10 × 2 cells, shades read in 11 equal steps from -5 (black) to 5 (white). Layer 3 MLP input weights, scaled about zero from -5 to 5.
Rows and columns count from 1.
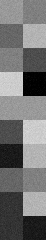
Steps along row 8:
up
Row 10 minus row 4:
-6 1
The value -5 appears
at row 4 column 2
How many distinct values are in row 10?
2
